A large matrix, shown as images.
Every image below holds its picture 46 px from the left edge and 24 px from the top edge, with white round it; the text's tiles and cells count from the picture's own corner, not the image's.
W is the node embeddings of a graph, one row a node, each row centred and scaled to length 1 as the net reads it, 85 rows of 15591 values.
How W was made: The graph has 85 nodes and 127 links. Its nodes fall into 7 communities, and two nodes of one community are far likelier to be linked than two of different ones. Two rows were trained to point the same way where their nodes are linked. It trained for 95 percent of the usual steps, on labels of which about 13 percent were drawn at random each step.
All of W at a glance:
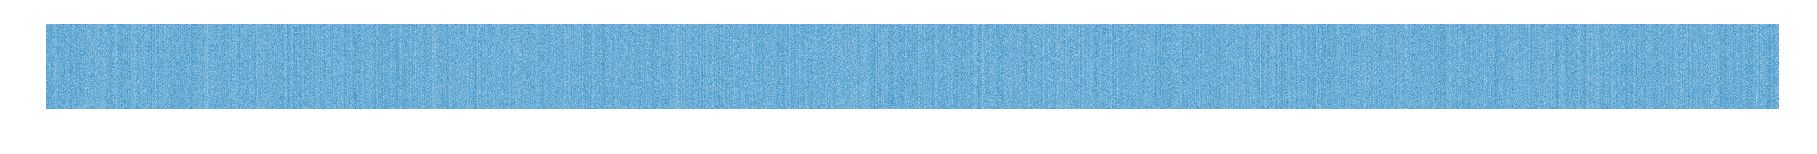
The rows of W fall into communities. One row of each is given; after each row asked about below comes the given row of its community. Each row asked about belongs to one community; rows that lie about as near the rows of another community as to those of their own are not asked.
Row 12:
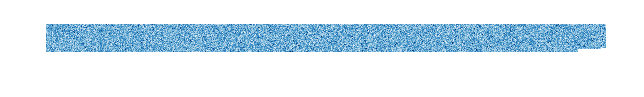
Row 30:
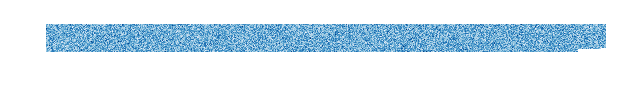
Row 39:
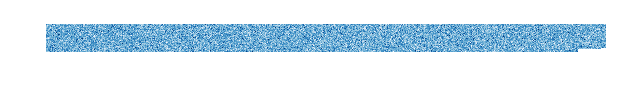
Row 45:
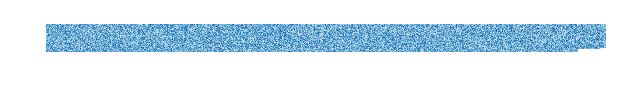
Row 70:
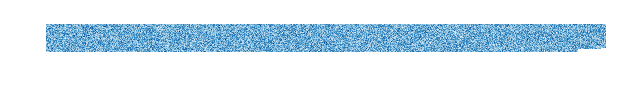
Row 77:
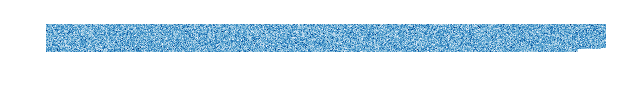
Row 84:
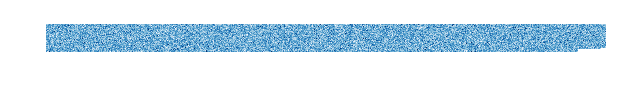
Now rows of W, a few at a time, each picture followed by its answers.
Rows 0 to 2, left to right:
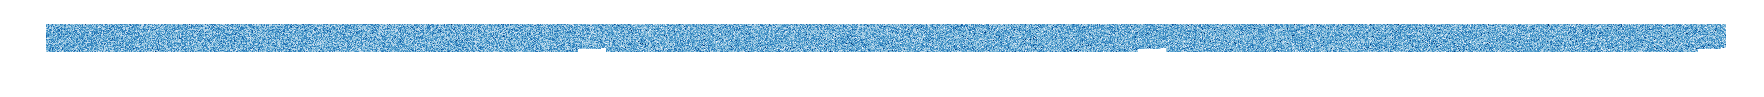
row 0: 39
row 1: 77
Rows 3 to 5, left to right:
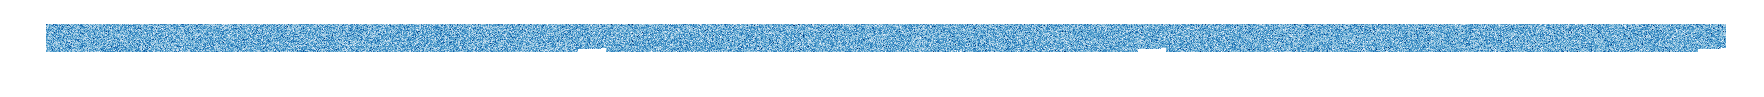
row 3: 77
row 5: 84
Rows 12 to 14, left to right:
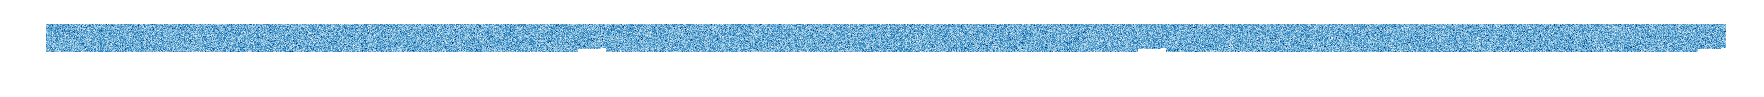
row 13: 84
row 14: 39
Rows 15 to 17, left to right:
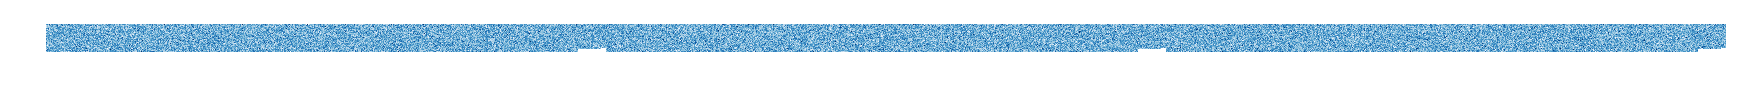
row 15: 30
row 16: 45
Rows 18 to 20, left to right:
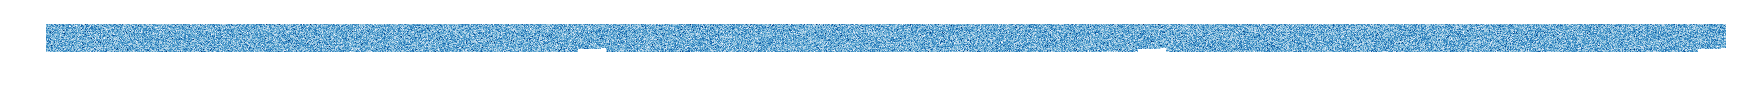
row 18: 70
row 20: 70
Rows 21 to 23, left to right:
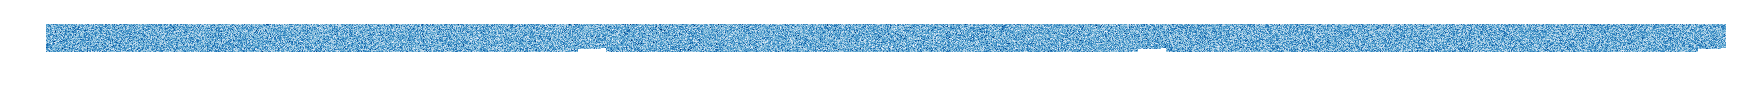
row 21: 45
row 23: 84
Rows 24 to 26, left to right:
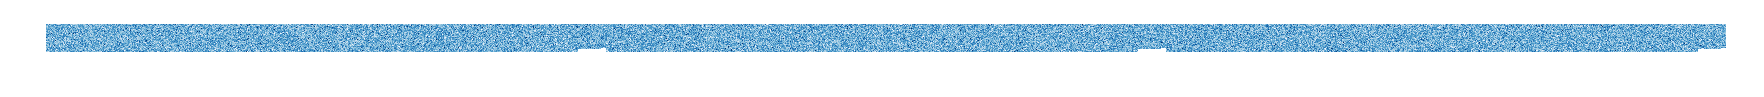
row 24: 77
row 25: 39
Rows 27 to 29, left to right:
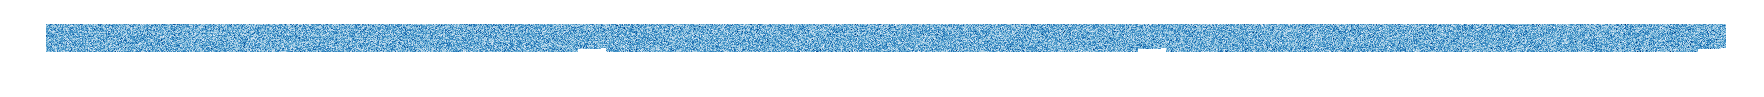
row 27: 45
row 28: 30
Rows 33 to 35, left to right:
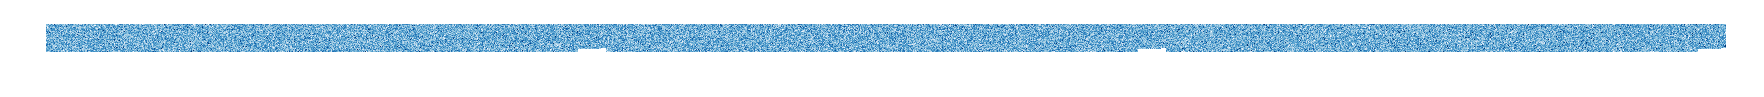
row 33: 84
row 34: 70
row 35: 77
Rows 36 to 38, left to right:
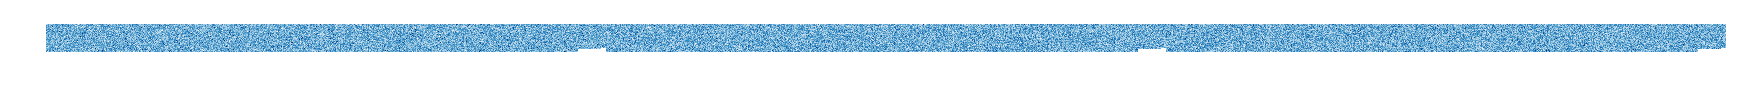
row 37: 30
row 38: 39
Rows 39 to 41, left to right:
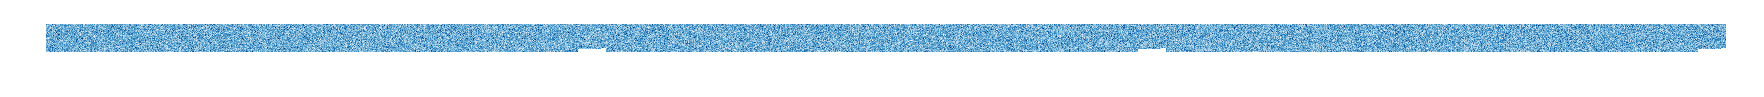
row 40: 12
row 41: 12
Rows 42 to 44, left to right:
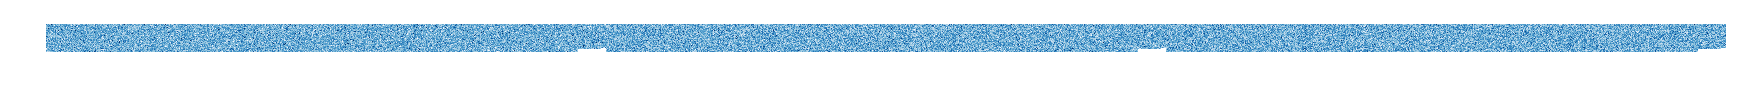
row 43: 30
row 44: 12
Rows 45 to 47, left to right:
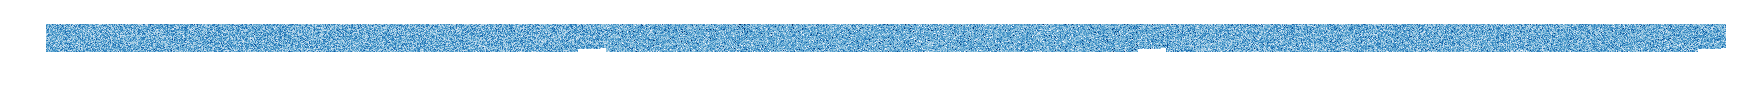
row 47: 12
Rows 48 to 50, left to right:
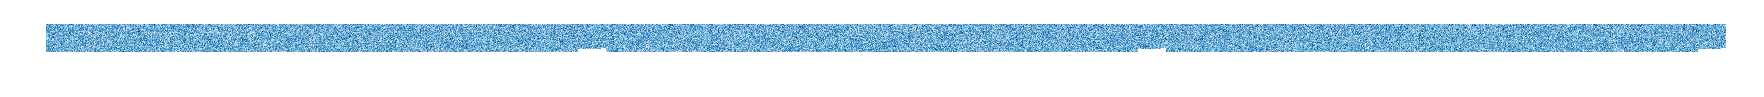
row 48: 45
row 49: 30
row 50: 12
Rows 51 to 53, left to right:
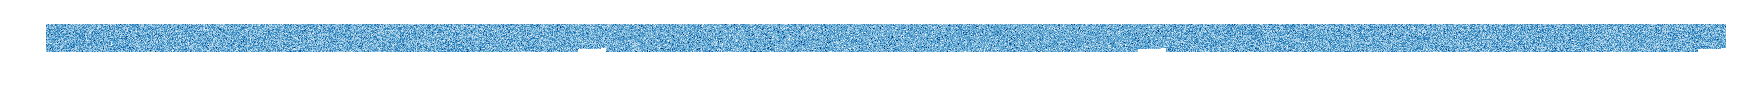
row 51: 39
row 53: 39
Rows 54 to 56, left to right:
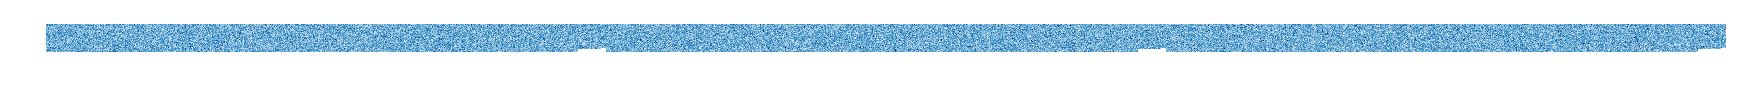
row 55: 70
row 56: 84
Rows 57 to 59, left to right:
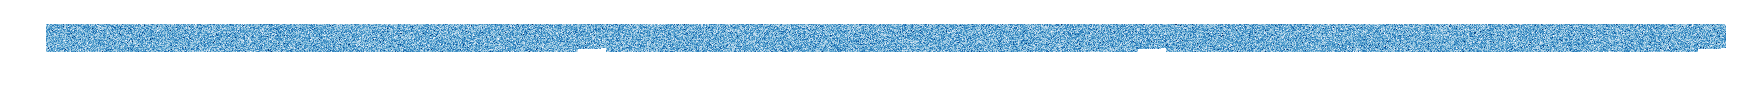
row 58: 77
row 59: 45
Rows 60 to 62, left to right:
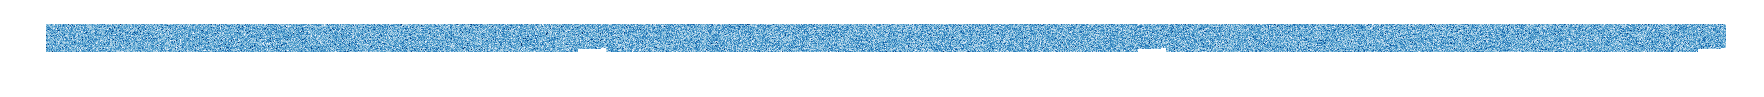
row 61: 30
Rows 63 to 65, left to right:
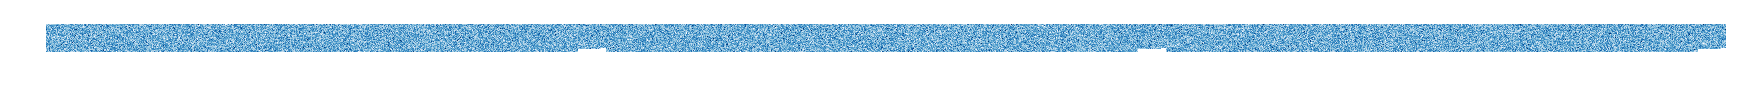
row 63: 84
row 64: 70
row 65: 30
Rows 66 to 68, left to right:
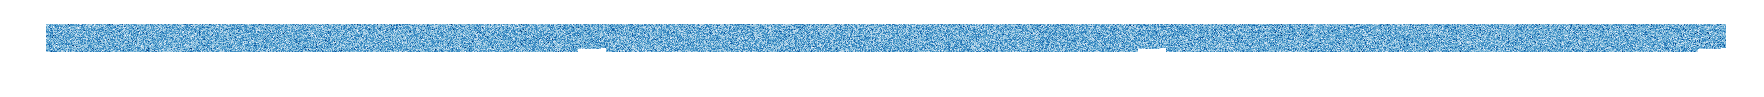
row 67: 84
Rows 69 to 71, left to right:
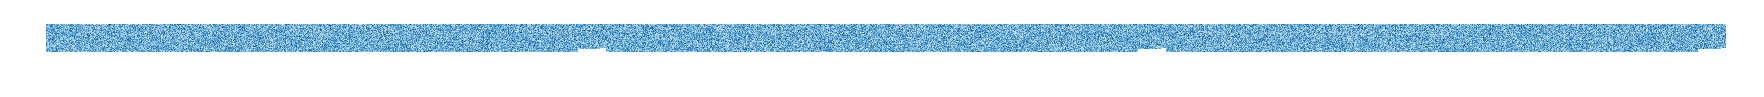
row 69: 30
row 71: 45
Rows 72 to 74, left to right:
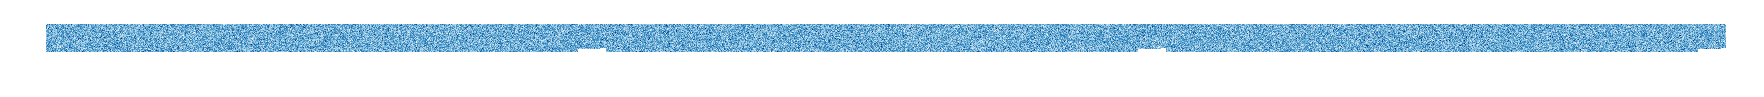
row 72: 45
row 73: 70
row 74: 70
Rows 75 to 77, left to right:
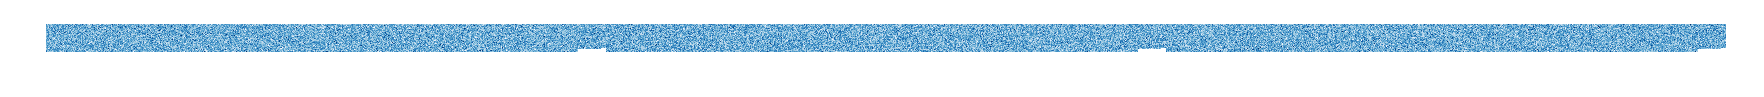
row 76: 45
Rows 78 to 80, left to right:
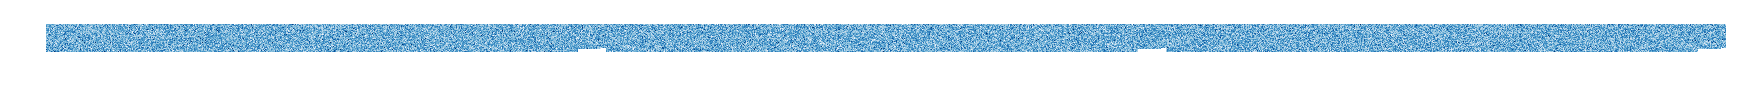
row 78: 45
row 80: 30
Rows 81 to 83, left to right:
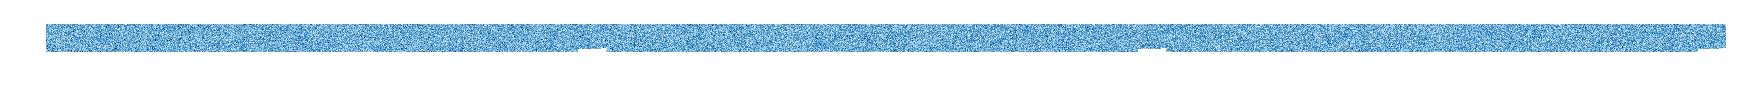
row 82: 70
